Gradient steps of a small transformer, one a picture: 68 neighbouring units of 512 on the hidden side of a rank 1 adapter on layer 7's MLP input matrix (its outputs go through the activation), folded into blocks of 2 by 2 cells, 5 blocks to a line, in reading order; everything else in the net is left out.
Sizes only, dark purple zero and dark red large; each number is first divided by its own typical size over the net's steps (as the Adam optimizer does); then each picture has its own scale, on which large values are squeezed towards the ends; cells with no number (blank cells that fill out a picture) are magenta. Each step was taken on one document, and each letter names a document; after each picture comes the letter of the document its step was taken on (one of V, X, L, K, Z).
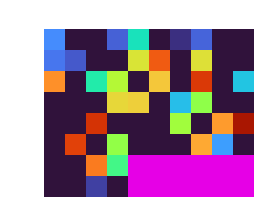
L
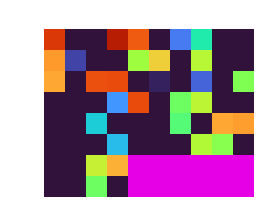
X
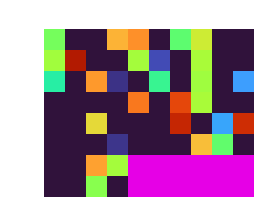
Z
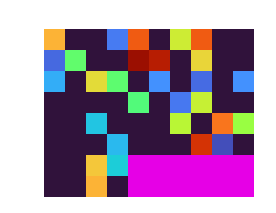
Z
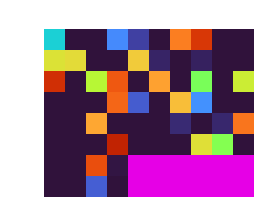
X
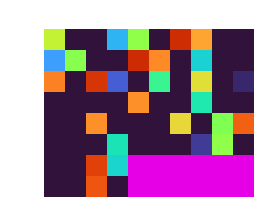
Z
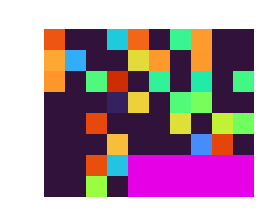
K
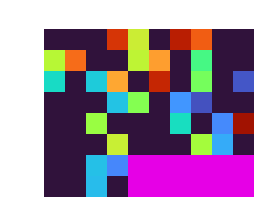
X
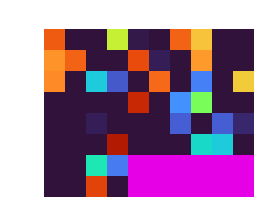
Z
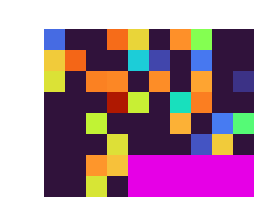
L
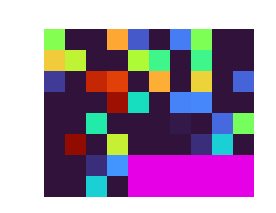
L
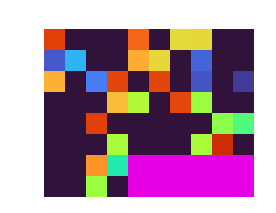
K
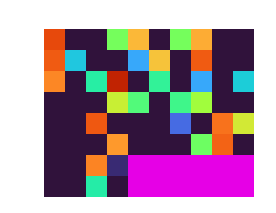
K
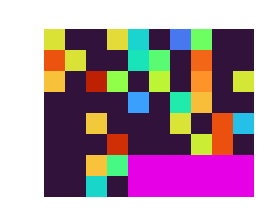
K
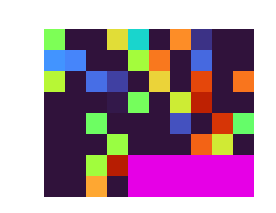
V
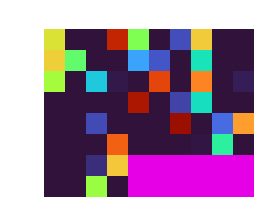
Z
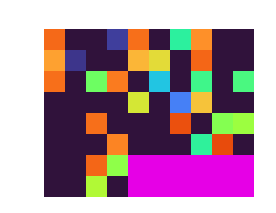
K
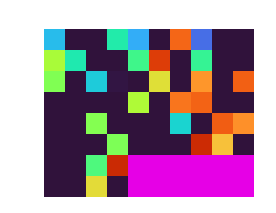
V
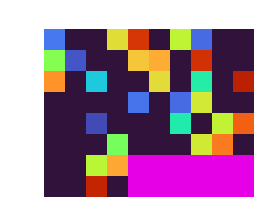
V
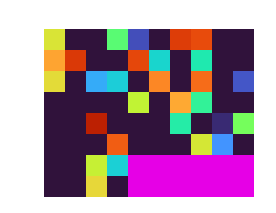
Z
